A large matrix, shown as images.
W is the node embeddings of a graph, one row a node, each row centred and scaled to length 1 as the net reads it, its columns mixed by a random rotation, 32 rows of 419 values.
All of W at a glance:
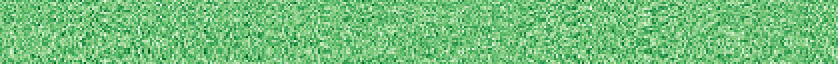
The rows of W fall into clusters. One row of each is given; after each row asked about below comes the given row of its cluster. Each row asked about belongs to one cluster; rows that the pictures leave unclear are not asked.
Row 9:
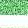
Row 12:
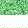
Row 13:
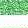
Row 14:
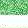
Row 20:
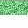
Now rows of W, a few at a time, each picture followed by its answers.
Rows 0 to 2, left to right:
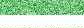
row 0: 9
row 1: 14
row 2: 20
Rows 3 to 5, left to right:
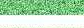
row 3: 12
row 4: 12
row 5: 13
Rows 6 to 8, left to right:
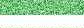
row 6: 9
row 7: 12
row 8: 20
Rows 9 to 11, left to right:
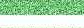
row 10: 9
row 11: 12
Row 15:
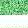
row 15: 13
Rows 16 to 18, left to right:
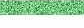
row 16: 13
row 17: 9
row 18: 12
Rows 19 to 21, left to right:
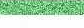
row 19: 14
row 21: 14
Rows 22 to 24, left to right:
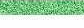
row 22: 14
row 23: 12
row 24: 13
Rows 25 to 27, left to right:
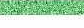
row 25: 13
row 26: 13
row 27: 12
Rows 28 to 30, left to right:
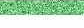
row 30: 9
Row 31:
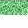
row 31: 9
